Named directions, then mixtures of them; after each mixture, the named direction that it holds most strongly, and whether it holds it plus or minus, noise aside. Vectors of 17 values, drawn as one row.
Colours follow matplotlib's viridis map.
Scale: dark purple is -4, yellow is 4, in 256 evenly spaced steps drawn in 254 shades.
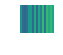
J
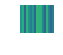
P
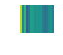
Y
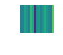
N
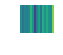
N, plus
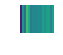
Y, minus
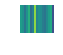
N, minus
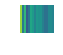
Y, plus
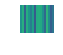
P, plus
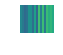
J, plus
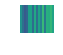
J, plus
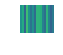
P, plus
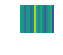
N, minus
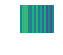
J, minus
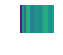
Y, minus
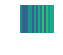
J, plus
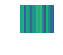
P, plus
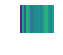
Y, minus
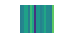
N, plus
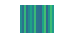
P, minus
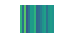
P, minus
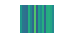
J, plus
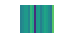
N, plus
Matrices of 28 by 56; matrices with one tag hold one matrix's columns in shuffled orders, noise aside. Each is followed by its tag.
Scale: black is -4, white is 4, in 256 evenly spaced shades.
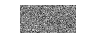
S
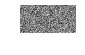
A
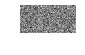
S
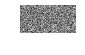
S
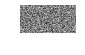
S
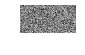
A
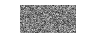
S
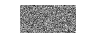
S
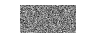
A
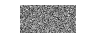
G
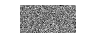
S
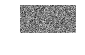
A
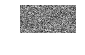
S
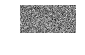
G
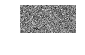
G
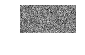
A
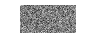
A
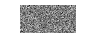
S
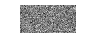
S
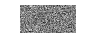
S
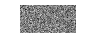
A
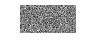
S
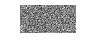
S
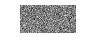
G
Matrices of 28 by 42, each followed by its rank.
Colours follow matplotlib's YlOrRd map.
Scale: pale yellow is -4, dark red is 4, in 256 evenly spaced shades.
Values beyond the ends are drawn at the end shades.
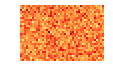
full rank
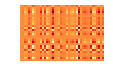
one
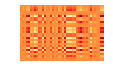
one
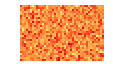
full rank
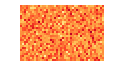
full rank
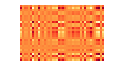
one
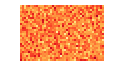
full rank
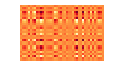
one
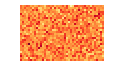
full rank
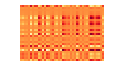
one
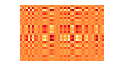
one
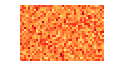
full rank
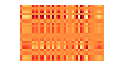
one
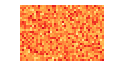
full rank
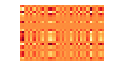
one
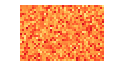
full rank
